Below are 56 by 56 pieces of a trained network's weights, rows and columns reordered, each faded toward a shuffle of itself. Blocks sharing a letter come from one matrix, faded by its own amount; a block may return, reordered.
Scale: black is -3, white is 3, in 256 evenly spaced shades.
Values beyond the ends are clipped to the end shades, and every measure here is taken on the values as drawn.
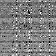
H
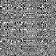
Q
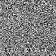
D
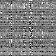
H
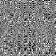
Q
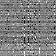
H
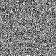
D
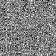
D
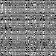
H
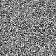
D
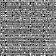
H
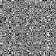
Q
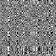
Q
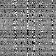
H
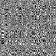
Q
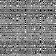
H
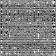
H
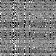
H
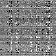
H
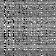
H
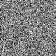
D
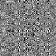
Q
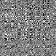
Q
